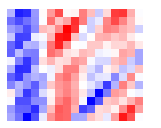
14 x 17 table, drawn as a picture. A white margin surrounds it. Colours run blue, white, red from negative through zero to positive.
Upright stripes repeat 2 times across the table. Overall the values sit about 50% of the way up the scale. The ninth with the highest average is the top middle.
